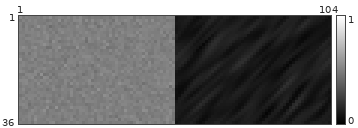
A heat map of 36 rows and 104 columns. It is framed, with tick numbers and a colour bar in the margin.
It is made of 1 by 2 panels. Panel 1,1: middling, fine-grained, faint in contrast. Panel 1,2: very low, slanting up to the right, faint in contrast.
